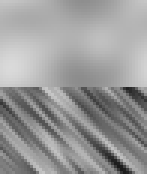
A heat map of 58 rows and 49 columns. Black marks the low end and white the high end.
The table splits into 2 rows of 1 panel. Panel 1,1: high, smooth. Panel 2,1: middling, slanting down to the right, strong in contrast.
